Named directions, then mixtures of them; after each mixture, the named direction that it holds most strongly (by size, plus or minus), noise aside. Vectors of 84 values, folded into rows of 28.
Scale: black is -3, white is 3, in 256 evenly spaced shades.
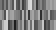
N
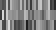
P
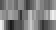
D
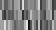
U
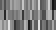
U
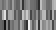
U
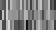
P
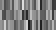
U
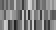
N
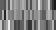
P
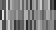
P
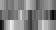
D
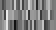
N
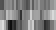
D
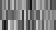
N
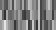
U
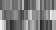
D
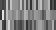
P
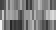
D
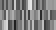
N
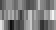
D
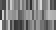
P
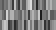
N
